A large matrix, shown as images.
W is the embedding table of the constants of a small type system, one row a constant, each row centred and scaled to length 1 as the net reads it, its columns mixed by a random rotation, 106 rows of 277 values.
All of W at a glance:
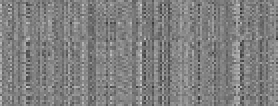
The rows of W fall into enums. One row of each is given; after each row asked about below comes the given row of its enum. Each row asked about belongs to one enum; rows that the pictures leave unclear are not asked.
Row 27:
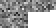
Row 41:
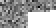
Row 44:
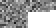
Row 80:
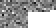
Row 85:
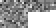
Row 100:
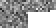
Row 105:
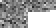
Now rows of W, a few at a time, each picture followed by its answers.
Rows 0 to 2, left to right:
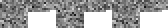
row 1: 27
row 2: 105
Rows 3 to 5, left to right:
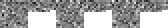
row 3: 80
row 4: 85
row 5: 85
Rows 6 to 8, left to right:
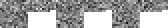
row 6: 100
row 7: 105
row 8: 44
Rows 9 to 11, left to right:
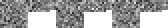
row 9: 44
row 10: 100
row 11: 85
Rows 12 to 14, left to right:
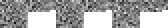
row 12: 44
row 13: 44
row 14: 80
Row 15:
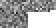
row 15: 100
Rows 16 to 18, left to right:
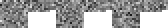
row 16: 85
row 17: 44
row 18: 27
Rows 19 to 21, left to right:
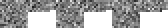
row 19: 44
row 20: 85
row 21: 100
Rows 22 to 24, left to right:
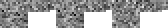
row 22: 27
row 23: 27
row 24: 85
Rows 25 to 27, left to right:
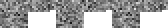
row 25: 27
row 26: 44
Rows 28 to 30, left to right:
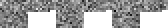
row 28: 100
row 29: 44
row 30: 27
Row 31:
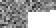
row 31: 44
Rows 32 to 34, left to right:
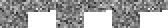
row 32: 100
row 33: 105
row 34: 100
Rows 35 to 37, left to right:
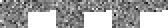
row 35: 85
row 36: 100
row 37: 80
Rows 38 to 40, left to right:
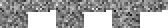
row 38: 100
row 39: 100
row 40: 27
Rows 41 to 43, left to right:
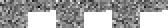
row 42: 85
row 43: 105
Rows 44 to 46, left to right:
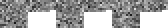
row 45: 105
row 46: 27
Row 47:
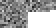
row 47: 44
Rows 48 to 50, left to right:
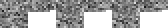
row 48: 27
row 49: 105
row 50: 105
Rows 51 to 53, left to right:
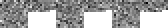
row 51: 85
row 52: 105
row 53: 80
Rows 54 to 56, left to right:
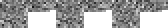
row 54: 105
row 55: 105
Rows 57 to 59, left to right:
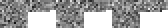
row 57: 44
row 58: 85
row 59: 100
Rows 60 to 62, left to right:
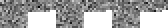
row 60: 41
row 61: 44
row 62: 80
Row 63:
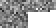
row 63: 100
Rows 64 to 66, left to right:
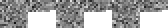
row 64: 44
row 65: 85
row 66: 105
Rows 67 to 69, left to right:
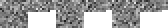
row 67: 100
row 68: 44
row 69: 85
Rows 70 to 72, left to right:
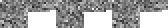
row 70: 105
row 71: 100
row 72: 105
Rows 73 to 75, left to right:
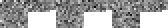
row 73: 85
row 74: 41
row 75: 27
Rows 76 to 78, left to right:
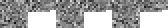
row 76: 44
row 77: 85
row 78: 105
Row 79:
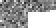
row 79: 85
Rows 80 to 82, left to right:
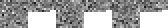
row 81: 44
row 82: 105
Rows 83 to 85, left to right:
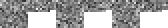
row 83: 100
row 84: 105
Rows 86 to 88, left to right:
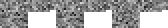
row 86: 27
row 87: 27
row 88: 44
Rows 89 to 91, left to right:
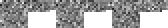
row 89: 85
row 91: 100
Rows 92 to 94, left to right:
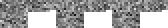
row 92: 105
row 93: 27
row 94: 27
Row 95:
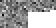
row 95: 80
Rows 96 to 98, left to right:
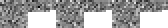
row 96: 41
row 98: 85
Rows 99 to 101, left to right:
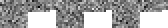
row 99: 41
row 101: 44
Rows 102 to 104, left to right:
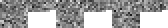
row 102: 105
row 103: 85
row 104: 27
